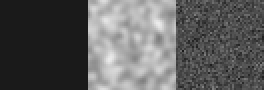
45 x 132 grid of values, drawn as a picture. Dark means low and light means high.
The table splits into one row of 3 panels. Panel 1,1: very low, flat. Panel 1,2: high, blotchy. Panel 1,3: low, fine-grained.
